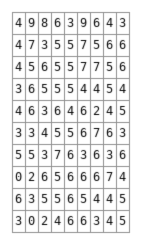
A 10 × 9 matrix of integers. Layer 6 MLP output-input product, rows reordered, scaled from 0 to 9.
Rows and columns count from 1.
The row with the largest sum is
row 1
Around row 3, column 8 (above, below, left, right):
6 5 7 6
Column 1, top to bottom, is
4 4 4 3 4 3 5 0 6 3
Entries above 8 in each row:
2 0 0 0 0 0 0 0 0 0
